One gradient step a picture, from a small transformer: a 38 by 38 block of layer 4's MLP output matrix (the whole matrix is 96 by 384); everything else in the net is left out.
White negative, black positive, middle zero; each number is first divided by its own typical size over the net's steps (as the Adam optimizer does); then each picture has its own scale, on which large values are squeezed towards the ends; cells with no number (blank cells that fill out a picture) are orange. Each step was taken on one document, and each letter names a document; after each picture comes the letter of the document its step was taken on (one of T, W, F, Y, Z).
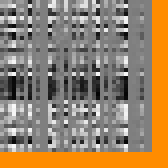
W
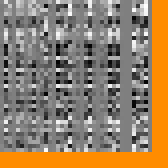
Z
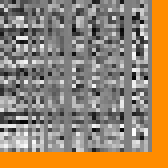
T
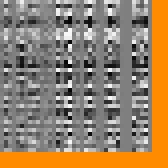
Z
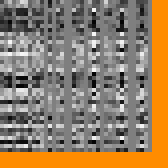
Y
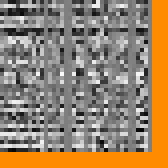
Y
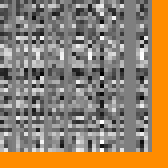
T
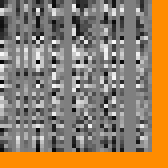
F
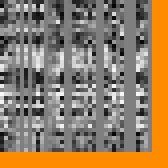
F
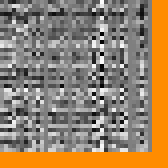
Y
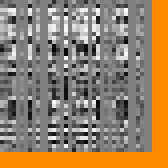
W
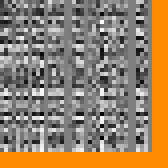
Y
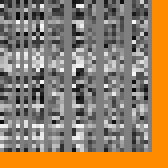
F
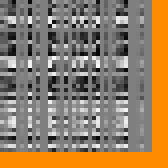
W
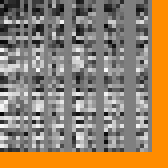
F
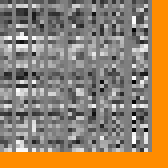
T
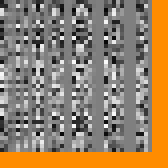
F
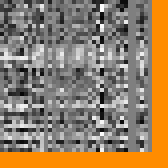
Y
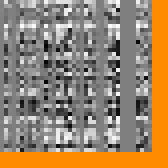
Z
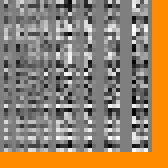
Z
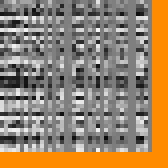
Y
